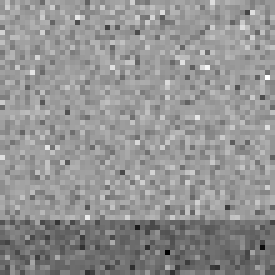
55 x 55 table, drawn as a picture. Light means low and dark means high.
Seam: horizontal, 80% of the way down, the bottom part higher. Stripes: none. Average level on the scale: 40%.
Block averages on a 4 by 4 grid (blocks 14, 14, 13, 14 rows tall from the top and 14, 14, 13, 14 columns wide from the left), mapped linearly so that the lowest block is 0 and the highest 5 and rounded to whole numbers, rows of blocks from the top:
0 0 0 0 | 0 0 0 0 | 0 0 0 0 | 5 5 5 5
